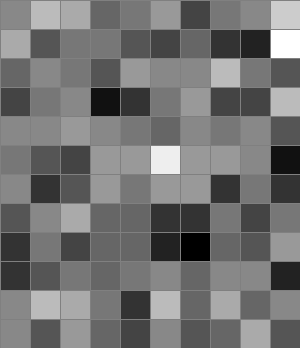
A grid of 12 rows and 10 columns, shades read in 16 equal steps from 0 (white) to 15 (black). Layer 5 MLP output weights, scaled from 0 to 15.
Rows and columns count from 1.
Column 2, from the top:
4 10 7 8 7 10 12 7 8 10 4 10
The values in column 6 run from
1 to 13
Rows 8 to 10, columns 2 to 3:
7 5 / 8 11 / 10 8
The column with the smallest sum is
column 3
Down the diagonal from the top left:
7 10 8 14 8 1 6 8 10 13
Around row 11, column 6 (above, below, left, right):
7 7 12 9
